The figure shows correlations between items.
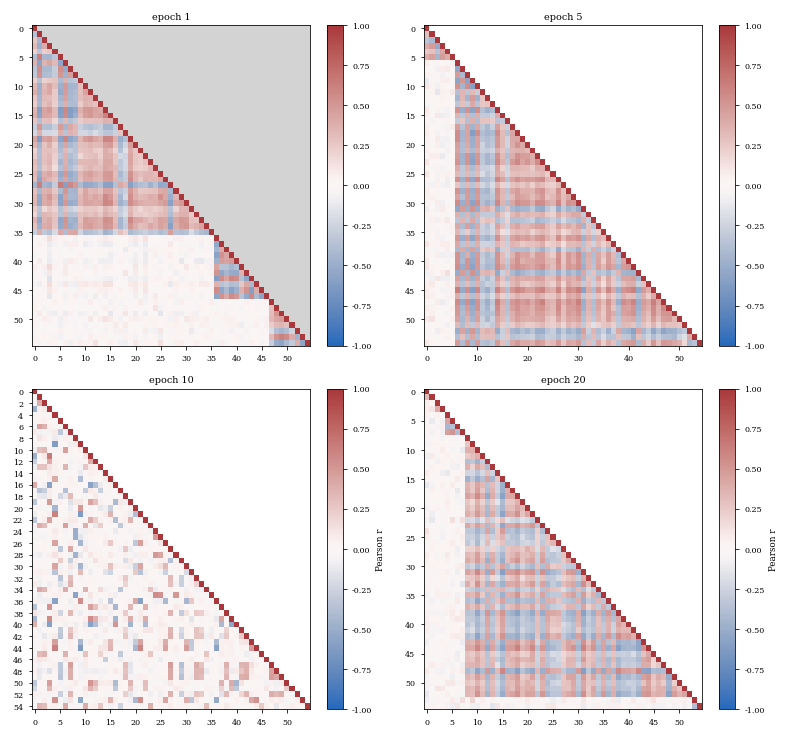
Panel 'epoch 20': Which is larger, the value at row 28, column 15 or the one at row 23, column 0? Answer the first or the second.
the second
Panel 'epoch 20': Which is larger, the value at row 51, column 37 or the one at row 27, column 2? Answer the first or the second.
the first
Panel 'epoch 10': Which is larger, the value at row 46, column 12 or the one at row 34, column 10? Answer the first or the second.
the second
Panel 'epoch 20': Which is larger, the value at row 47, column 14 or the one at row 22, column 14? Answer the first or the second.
the second
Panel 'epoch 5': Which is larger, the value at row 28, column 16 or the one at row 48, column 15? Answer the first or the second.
the second
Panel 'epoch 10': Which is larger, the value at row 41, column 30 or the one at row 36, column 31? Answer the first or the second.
the second
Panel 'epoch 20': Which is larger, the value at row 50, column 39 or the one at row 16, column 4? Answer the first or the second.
the second
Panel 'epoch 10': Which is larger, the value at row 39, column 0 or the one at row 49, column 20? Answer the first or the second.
the second
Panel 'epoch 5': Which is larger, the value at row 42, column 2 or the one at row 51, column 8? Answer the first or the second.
the second
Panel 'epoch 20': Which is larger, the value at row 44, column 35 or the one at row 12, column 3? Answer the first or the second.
the first
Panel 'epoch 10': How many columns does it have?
55
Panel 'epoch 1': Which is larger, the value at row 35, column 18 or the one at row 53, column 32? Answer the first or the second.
the first
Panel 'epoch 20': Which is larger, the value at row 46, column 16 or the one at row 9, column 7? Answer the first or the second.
the first
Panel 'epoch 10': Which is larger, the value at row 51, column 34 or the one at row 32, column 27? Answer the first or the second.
the second
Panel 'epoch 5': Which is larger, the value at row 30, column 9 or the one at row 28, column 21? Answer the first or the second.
the second
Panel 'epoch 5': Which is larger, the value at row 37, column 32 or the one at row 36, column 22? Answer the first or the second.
the second
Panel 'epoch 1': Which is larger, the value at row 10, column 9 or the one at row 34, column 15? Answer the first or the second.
the second
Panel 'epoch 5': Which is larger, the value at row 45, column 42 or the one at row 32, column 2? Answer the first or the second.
the second
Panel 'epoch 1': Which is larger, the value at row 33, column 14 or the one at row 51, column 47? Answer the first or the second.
the first
